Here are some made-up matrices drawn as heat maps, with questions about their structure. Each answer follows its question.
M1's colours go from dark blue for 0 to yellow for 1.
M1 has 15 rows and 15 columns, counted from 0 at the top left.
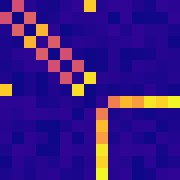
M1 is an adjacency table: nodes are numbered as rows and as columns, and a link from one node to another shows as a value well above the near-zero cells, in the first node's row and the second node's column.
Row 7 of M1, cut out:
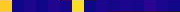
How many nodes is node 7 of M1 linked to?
2
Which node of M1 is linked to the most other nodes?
node 8
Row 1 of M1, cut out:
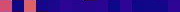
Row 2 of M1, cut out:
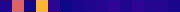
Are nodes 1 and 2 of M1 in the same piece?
yes
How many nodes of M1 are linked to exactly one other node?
6
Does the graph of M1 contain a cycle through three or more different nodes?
yes
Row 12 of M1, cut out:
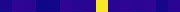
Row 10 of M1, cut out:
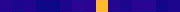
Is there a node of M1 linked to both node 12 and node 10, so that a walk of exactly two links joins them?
yes
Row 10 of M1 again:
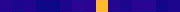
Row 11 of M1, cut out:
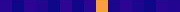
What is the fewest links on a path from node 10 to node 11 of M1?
2
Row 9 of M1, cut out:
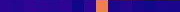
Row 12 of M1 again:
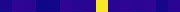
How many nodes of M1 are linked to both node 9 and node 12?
1
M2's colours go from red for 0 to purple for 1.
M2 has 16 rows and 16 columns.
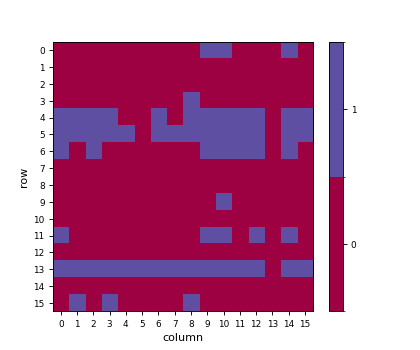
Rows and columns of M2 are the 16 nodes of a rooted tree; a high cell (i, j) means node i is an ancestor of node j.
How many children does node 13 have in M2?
1
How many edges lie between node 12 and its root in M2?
5
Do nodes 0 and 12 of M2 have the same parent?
yes
